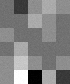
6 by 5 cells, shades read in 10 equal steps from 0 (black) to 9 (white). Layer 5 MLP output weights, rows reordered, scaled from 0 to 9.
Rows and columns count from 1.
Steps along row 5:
up down down up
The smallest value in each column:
4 2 0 4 2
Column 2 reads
2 4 4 6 7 9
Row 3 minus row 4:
1 -2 0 1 0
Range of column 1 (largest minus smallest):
1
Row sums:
22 23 22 22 26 22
